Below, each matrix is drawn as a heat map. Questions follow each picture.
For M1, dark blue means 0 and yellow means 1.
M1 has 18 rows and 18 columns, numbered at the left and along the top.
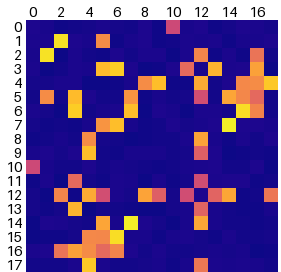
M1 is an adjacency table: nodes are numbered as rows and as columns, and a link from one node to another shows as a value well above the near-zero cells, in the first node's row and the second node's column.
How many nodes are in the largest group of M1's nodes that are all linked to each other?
3
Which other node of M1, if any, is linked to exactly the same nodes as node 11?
node 13
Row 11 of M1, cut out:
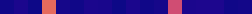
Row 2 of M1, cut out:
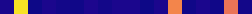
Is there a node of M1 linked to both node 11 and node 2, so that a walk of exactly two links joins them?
yes
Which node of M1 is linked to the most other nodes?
node 12
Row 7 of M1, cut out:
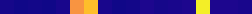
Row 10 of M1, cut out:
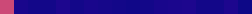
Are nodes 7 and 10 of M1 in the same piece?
no
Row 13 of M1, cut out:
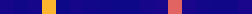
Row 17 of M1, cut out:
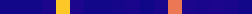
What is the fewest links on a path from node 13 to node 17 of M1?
2
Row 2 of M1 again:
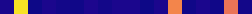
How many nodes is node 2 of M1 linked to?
3
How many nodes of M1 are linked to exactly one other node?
2
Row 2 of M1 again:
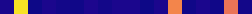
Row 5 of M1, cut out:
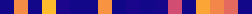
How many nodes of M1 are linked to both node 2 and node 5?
3
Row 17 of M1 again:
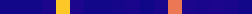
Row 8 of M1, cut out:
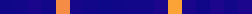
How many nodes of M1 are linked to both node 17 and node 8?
2
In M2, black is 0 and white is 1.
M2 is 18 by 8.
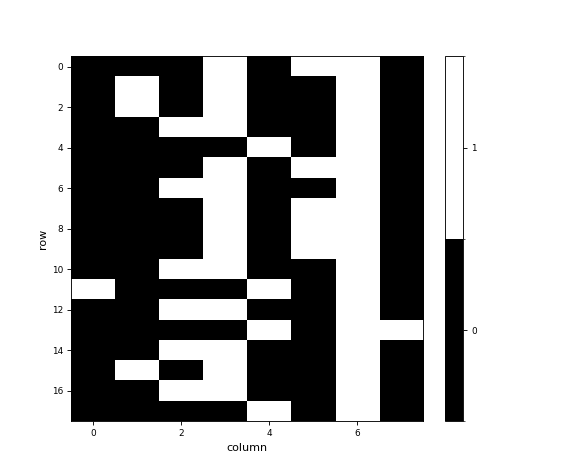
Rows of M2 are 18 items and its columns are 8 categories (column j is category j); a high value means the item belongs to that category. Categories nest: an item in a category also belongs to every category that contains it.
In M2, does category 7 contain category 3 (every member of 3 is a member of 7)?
no
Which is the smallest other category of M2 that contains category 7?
4
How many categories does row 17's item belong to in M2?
2
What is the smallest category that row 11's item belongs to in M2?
0
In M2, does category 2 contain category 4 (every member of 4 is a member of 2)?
no
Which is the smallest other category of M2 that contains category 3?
6
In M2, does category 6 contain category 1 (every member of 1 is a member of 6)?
yes
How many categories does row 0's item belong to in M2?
3
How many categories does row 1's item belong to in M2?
3
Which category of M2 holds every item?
6
